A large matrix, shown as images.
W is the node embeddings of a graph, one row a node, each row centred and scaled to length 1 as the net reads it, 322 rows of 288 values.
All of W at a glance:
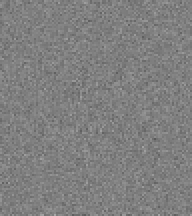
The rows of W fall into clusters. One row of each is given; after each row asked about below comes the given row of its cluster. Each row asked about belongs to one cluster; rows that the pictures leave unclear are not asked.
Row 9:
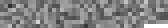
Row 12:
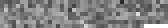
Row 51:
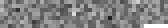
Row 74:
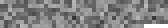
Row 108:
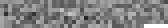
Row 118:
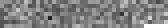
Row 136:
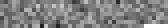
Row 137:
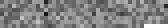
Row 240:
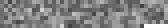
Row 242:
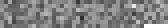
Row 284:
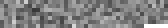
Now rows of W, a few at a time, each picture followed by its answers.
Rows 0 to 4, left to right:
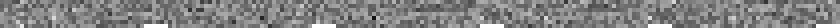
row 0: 12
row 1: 136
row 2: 240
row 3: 240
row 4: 242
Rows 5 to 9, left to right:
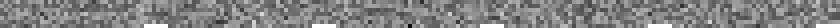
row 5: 240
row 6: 137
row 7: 74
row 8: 118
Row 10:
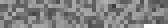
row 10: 74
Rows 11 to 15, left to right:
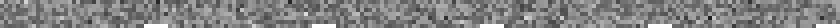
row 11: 242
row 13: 136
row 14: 137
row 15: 240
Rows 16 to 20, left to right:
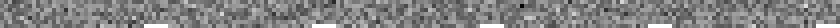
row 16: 242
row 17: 9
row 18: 51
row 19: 137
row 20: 137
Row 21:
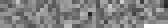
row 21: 9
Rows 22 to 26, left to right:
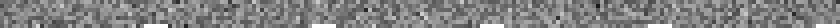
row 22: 136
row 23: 51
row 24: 137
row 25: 12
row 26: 51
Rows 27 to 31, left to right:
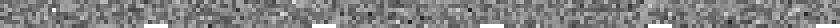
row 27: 9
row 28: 284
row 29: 108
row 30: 240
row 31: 136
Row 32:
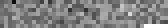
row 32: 136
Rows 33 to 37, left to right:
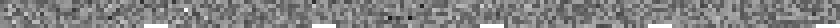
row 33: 9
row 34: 51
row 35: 284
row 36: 118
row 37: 12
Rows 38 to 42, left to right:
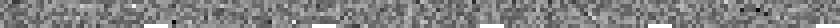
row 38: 242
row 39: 74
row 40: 51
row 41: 137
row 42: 136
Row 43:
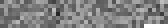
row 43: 137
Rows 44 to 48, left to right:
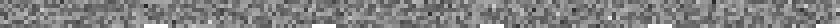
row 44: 240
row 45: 74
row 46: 240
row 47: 136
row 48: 242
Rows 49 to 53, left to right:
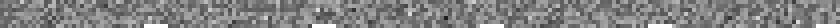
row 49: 137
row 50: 240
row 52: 137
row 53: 51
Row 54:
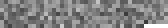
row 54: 242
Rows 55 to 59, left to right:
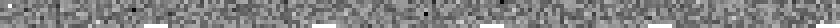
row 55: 9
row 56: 118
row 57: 9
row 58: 9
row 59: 242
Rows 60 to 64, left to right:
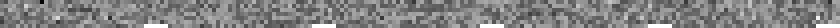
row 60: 136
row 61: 12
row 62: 240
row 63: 74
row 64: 242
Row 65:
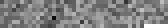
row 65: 137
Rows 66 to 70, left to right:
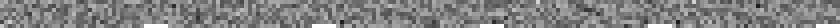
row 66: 51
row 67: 108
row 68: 74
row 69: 136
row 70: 74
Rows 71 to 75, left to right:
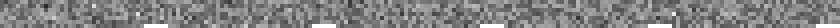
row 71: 12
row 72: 108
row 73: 242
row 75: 136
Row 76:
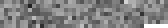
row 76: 284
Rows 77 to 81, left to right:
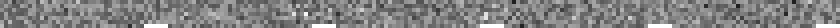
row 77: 242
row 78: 12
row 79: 118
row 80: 51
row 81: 51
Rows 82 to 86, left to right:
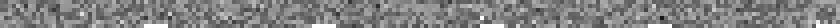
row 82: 9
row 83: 136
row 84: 242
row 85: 74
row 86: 240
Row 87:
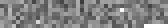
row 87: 108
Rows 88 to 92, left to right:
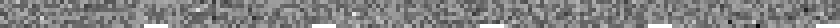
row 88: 240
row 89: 108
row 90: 12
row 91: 51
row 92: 9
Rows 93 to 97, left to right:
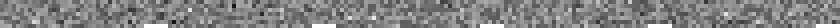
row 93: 9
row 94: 284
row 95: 240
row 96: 12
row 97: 136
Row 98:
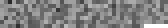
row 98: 51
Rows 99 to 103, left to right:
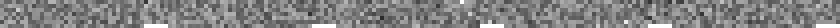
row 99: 51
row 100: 12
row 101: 284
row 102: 9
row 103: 51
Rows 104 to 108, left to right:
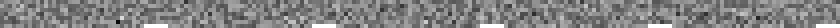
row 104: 118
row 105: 9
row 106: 51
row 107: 74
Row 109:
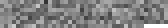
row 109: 108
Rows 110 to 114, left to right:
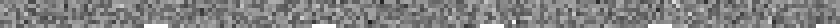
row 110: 284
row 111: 74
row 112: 51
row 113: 242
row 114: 108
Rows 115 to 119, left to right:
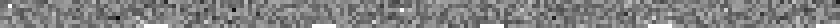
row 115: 9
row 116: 108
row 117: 108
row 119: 9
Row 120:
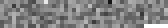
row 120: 284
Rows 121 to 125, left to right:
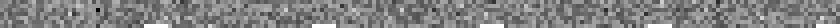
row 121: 242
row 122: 242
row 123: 118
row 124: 118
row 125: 137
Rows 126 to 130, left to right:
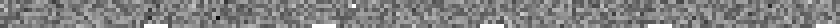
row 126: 137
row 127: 118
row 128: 137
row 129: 12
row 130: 51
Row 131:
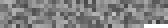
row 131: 74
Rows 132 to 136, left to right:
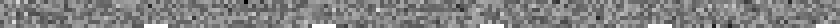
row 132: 284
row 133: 240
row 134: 240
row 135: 136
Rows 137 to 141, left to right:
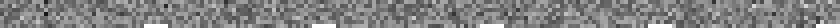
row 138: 118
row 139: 118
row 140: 137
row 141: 242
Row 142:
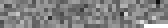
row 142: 118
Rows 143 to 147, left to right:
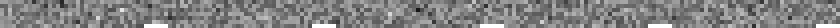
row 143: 108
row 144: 137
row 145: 136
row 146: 108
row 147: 137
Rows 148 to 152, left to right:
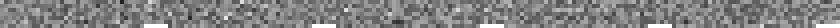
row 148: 51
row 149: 136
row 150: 136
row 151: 108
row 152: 118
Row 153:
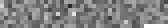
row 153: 51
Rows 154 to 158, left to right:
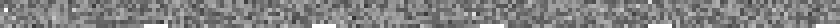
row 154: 12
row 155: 284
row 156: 12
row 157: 242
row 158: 136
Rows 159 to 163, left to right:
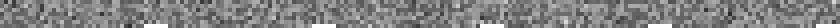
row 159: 242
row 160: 136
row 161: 240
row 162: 242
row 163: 137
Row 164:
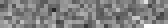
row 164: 9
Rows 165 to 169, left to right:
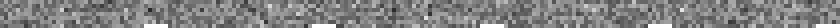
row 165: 240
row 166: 136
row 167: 137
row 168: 242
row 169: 136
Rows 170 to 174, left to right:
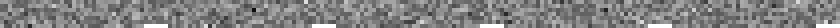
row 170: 74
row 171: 136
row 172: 136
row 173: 118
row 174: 284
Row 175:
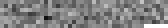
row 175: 108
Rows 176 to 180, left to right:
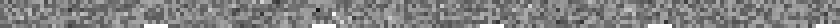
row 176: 240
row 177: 240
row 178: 12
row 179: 136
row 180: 136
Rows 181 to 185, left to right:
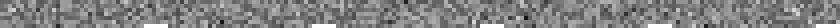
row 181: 9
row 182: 136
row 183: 137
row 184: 9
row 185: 12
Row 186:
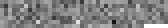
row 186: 108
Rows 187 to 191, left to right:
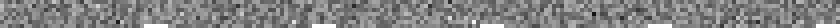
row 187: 51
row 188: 51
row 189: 137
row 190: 9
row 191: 51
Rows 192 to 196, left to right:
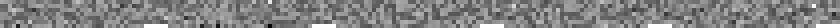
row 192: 74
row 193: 12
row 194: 9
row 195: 9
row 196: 9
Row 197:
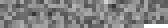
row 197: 74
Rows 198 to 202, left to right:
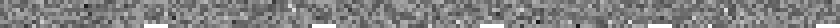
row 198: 240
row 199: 240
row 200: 9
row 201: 74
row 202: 137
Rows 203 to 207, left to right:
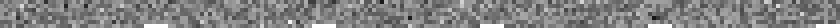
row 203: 284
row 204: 9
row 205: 284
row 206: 240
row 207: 12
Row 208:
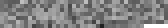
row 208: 12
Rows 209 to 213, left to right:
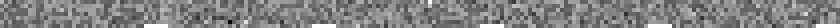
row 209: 242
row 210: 108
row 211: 12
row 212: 51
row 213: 136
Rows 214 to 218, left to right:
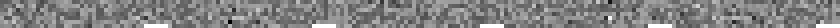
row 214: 9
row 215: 242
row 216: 108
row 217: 240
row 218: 242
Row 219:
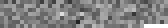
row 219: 136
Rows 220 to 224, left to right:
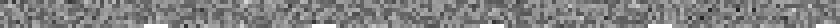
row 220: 136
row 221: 74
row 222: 74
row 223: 242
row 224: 108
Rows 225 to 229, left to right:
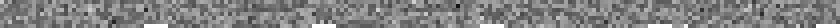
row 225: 242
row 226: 240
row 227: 240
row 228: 74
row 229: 108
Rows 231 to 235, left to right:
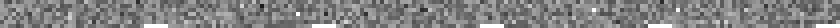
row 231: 51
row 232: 12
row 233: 51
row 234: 242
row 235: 12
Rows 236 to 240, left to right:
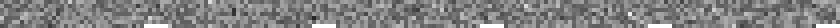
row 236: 137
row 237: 242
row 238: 118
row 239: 118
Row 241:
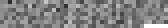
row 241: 51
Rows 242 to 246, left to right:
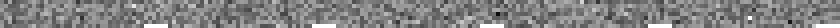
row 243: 118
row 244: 9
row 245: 242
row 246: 118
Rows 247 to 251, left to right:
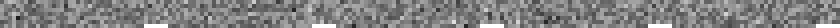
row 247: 284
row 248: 240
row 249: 51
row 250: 284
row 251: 136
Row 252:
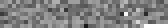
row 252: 118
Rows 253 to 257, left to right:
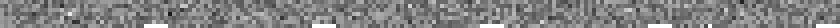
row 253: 108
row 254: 137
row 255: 12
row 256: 108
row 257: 137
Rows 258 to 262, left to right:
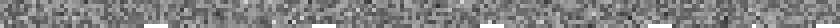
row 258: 242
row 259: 74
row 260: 284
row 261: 9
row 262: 137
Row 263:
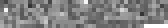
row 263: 12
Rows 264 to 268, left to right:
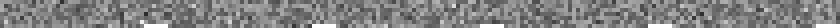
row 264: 118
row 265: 242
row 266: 74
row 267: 284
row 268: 51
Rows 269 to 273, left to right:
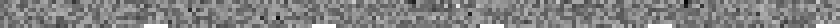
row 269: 136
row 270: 136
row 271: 240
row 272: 118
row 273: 242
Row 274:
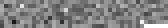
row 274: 118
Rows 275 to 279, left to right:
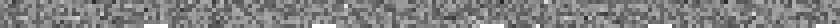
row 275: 242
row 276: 137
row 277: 9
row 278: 242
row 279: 136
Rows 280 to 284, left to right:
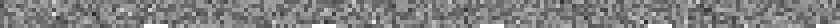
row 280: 136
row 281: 74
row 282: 9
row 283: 118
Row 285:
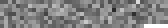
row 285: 136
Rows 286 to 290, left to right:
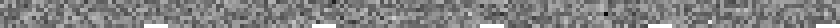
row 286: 137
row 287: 9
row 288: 240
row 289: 242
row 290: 108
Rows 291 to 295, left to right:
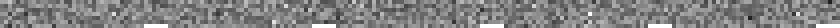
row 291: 74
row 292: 74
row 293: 118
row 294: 137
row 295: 118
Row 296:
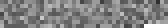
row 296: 242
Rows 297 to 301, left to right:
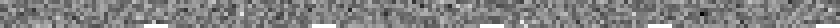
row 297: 74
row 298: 51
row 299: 74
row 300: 12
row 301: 74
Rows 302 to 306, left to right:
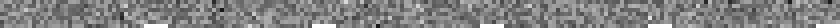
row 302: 118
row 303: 137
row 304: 284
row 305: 242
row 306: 118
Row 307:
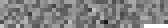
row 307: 51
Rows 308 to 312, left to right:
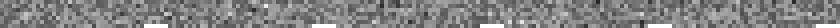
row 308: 137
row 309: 136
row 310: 108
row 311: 12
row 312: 12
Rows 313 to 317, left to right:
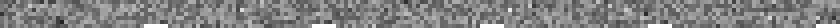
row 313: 136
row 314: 12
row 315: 137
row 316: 12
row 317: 240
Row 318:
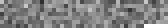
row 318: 242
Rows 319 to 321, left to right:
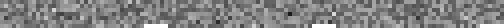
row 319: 9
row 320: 137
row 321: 118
